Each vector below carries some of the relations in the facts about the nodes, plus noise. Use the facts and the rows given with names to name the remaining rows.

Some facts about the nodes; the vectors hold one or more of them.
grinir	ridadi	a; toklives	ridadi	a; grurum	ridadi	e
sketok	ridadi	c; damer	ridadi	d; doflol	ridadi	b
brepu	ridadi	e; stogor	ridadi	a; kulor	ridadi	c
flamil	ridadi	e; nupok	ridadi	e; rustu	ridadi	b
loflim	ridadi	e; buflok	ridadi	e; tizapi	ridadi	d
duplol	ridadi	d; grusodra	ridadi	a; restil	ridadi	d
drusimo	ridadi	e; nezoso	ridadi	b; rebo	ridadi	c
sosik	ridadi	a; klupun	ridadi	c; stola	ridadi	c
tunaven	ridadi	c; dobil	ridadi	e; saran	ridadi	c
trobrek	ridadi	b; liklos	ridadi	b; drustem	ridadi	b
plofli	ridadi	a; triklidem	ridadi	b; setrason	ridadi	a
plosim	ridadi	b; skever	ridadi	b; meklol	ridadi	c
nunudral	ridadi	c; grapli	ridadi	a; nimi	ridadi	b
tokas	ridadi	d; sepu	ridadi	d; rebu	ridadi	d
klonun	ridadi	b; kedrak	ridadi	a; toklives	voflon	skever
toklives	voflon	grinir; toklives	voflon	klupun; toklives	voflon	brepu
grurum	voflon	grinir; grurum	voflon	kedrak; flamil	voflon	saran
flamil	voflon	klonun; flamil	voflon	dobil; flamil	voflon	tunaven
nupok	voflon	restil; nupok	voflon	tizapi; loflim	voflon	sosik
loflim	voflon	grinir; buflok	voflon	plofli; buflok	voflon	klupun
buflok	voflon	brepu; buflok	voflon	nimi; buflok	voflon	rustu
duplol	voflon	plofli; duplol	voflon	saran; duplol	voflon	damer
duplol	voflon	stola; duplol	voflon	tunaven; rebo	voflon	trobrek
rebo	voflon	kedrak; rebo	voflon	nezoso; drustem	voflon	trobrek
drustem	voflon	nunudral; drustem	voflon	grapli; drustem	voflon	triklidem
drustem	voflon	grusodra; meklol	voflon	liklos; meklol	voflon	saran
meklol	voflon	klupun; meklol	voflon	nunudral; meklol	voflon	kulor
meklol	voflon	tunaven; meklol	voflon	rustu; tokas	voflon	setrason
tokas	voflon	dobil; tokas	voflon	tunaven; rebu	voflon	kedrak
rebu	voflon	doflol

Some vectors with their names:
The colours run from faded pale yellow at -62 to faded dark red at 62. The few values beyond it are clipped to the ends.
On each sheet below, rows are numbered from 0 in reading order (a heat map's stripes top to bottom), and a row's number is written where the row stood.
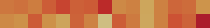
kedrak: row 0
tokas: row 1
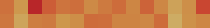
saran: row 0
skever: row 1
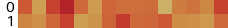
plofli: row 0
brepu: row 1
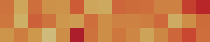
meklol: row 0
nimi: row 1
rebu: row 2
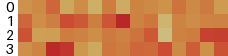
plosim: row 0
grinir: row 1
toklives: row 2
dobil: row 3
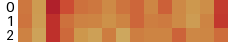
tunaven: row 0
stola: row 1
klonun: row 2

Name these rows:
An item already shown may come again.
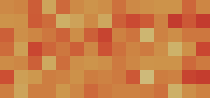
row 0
sketok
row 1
flamil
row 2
sosik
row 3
klupun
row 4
sketok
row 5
toklives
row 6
skever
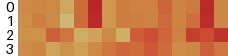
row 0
rebo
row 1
rebo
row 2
flamil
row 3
loflim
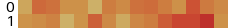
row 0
drusimo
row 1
drustem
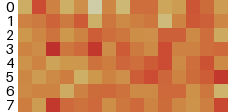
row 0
nupok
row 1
stogor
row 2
nezoso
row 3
nunudral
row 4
grurum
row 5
buflok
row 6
doflol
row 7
kulor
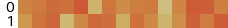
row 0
stogor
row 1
sepu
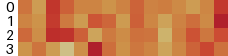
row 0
stola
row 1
damer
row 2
setrason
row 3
rebu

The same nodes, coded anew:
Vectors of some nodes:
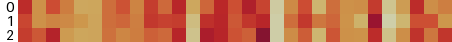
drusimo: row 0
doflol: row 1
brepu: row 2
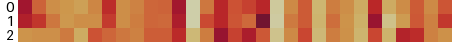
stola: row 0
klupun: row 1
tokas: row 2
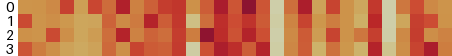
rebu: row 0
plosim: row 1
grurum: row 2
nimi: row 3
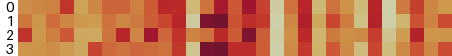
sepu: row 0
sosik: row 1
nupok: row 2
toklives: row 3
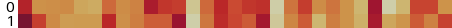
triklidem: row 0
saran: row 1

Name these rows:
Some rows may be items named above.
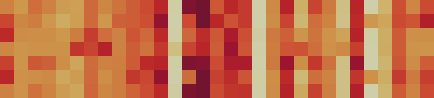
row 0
sosik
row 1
plofli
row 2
sketok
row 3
rebo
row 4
kedrak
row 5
setrason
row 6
sosik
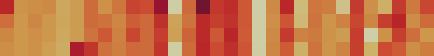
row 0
setrason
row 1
flamil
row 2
drustem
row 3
meklol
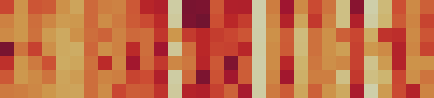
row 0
kedrak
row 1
sosik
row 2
buflok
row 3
dobil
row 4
nupok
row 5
stogor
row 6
skever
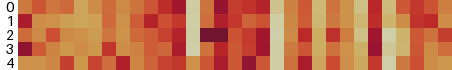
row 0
damer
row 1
klonun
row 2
grinir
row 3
nunudral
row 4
rebu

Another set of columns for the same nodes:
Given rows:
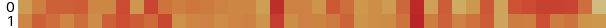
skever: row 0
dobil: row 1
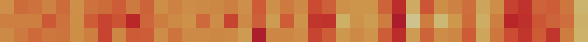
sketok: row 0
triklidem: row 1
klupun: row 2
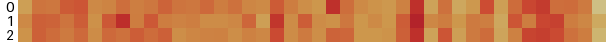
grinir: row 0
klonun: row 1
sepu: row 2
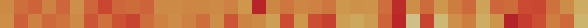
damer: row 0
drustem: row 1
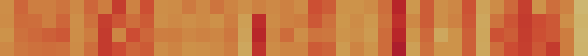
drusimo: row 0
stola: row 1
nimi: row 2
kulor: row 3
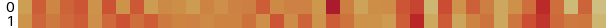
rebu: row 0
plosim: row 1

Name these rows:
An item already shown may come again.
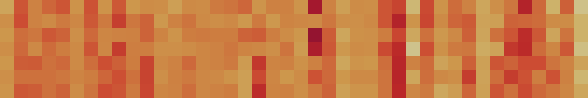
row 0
rebu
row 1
flamil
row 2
kedrak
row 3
rebo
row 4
plofli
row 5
brepu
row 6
plofli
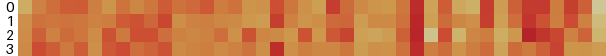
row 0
sosik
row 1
brepu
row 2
drustem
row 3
setrason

